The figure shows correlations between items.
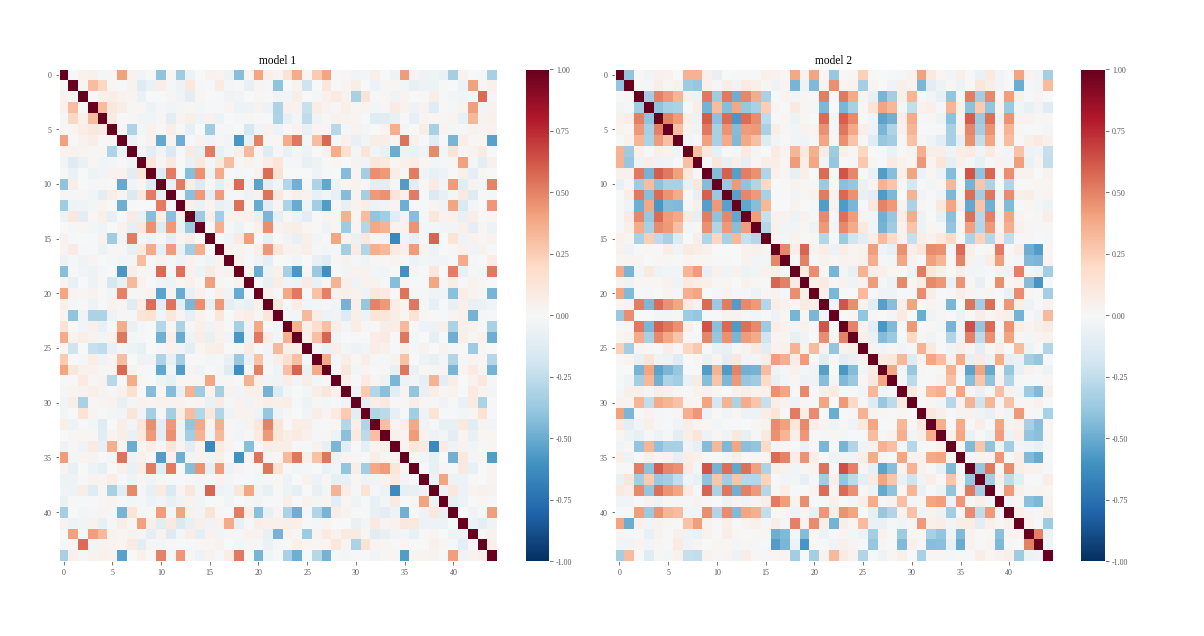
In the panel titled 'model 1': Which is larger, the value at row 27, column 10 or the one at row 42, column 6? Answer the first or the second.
the second
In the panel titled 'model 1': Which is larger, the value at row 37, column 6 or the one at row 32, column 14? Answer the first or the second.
the second
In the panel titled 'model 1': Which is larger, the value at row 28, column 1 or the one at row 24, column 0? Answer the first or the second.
the second
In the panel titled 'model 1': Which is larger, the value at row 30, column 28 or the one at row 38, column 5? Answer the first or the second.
the first
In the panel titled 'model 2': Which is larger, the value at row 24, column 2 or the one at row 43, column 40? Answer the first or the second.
the first
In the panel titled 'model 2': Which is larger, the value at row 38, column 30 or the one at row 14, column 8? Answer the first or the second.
the first
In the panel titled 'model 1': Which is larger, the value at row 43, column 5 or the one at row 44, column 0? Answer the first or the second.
the first
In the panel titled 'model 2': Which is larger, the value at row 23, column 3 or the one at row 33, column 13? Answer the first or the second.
the second
